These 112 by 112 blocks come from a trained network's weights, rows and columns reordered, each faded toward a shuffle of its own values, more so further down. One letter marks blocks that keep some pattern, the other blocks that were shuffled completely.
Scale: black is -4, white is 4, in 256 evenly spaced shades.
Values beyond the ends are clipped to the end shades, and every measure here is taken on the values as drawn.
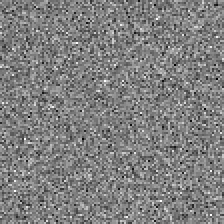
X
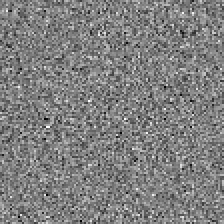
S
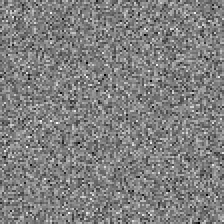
X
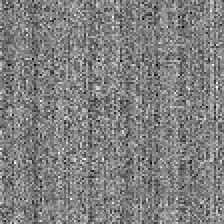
S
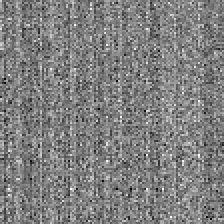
S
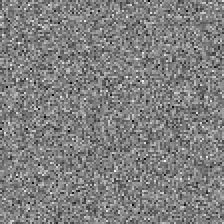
X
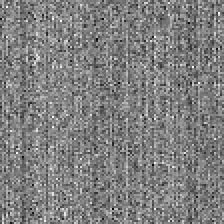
S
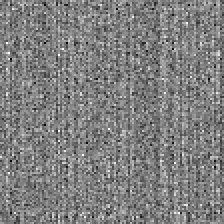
S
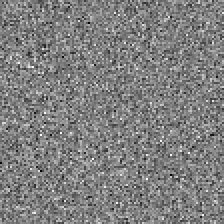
X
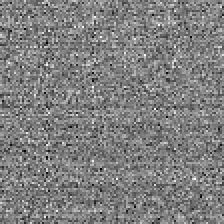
S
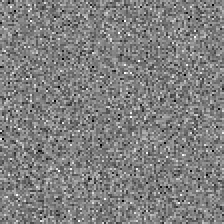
X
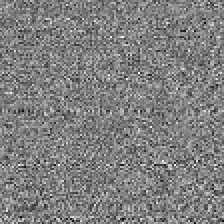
S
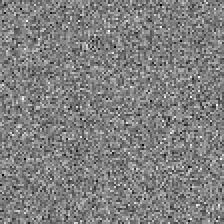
X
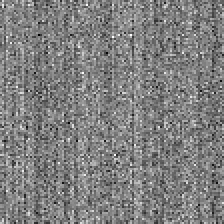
S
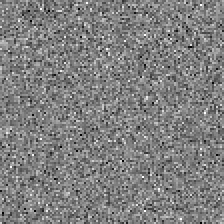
X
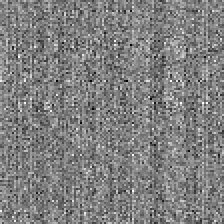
S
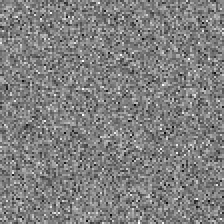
X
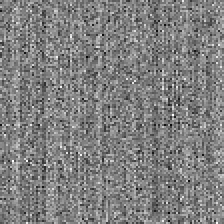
S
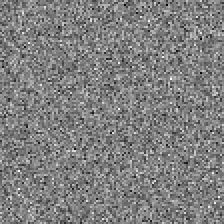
X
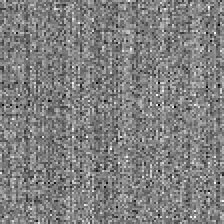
S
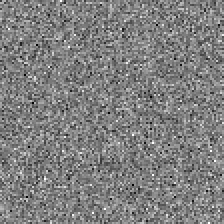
X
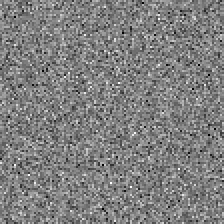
X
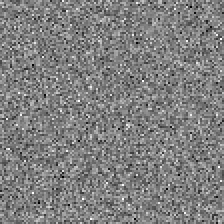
X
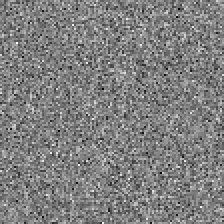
X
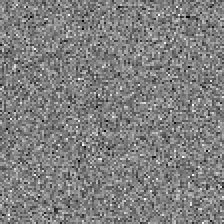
X
